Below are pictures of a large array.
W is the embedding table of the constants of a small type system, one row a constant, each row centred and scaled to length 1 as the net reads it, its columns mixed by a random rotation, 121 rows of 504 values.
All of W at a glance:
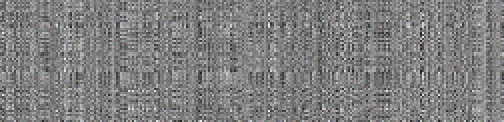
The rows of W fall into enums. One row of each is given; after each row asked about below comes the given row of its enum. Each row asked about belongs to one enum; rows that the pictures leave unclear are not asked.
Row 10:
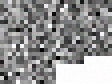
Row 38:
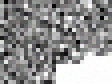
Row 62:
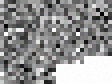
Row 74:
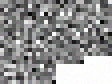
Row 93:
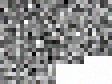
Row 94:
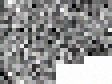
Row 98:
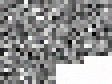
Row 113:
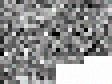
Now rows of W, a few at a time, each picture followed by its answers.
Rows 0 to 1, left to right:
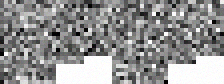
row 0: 113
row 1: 74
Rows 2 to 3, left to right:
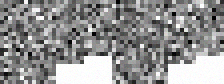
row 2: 98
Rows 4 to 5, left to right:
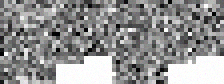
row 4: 113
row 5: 62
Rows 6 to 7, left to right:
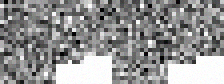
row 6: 38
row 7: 93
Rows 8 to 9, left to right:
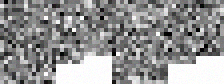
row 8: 38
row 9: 113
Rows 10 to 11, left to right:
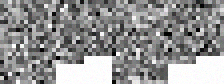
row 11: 113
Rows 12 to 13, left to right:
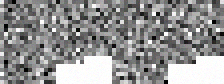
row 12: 62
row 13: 74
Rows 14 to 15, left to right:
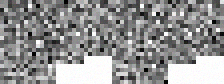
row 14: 93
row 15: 74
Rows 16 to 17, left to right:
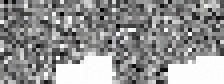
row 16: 38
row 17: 62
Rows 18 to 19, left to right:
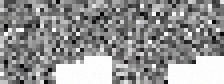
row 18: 62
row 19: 74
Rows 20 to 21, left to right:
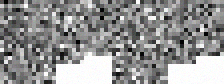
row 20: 38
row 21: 98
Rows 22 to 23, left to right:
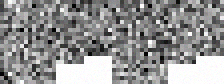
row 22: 94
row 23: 93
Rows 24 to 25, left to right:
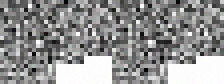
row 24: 93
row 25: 93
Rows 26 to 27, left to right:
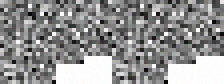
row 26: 74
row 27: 74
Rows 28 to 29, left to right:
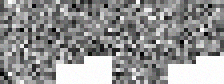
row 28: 94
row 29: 98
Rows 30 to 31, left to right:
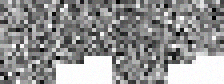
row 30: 10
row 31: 38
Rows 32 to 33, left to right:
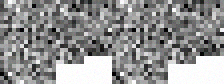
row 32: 94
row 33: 94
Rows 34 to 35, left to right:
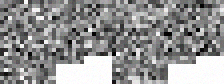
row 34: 98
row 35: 113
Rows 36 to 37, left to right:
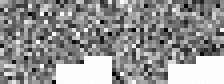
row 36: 74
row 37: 94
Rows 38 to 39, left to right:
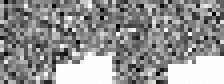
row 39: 62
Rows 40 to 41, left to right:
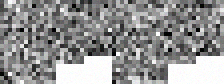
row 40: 94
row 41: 113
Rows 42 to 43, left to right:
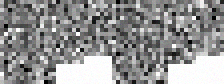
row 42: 62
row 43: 38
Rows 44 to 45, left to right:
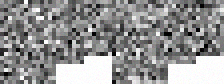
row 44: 98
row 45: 113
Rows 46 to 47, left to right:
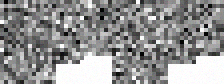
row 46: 38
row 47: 98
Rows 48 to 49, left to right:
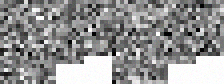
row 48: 98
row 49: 113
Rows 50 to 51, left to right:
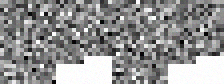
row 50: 74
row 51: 98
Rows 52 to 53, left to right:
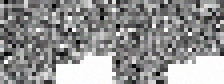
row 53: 62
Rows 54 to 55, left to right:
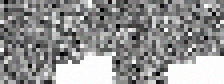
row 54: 38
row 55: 62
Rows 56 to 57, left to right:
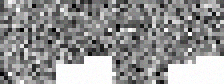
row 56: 94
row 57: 62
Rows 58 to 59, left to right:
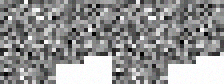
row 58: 98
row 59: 98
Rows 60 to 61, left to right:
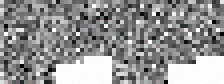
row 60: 62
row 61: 74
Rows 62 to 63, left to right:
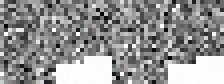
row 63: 10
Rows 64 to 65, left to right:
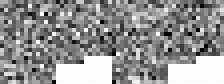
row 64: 74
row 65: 113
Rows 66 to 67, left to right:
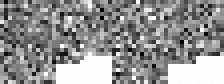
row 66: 38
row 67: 98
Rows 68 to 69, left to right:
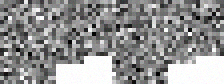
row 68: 98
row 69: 62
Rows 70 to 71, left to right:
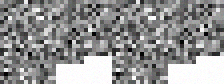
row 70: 98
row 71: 98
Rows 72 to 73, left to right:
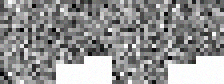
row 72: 94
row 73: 10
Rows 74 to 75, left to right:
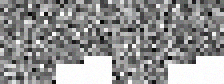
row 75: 10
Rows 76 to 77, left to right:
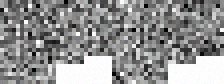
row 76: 93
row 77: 94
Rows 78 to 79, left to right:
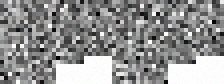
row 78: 10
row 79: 74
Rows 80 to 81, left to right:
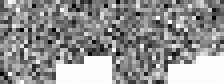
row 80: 94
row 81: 38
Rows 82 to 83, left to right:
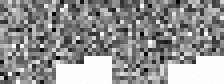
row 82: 10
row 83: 93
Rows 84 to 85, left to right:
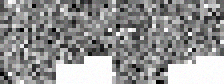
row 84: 94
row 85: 62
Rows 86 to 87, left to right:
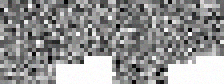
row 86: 93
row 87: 62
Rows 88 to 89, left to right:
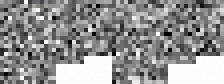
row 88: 98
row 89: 113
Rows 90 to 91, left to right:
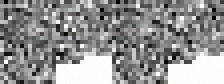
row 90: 38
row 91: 38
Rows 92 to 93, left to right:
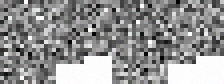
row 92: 98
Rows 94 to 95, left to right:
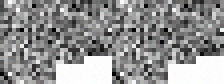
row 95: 94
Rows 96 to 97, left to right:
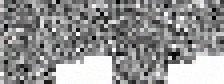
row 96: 62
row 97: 38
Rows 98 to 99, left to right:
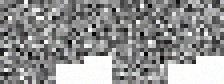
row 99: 93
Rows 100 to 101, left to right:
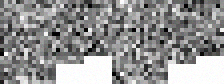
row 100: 113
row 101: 94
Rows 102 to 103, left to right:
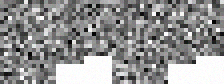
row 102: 98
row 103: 74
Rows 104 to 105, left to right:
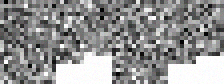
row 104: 38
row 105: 98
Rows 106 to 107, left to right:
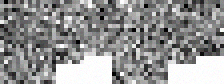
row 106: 38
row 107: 94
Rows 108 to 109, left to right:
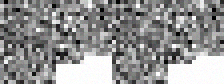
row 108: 38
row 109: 38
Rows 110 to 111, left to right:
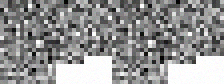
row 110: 93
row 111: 93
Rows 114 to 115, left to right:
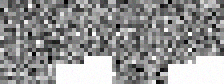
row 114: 93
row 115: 62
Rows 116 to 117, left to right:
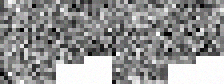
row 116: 94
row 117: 113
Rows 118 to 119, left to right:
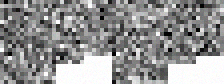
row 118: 38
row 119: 113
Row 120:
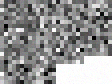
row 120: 62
